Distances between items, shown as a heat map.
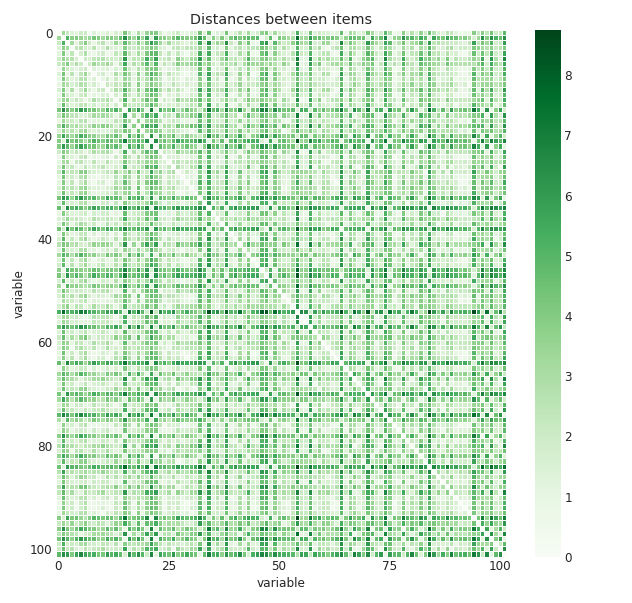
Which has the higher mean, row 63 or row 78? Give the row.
78
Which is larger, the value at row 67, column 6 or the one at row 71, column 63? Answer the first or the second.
the second
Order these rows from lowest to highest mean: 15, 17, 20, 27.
17, 27, 20, 15
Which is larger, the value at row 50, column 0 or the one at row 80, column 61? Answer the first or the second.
the second
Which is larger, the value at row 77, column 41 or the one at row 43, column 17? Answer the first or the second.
the second
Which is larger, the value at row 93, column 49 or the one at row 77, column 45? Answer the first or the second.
the first
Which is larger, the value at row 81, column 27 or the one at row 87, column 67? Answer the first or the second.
the first
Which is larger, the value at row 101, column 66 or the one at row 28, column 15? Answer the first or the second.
the second
